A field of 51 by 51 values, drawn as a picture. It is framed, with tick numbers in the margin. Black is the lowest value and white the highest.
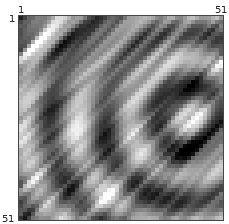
Lone odd cells: none. Ninth with the lowest average: middle right. Rings: centred on the middle right. Average level on the scale: 50%.
